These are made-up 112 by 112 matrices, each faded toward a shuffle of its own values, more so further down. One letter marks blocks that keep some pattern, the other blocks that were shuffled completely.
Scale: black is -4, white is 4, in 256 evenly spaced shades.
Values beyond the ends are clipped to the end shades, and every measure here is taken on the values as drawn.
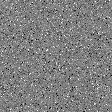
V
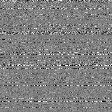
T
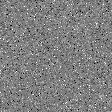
V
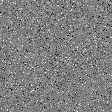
V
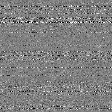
T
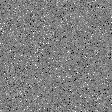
V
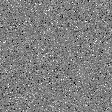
V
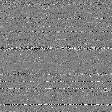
T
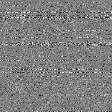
T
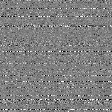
T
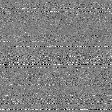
T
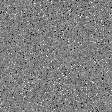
V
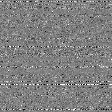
T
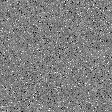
V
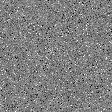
V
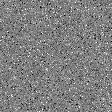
V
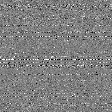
T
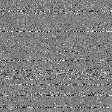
T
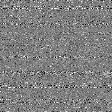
T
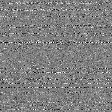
T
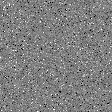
V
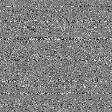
T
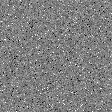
V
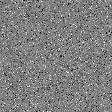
V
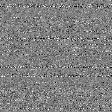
T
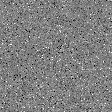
V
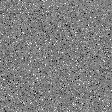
V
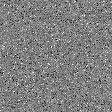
V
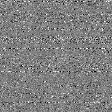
T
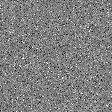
V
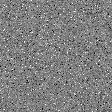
V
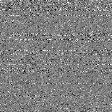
T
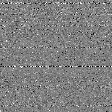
T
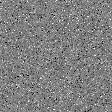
V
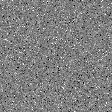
V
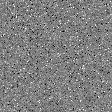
V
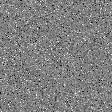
V
